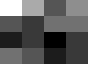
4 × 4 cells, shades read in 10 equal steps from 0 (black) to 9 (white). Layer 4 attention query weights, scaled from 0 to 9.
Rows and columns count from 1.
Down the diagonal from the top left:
9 2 0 2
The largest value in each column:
9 6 4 5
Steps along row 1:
down down up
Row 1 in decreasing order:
9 6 5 3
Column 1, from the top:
9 3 1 4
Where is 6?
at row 1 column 2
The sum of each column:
17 13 8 13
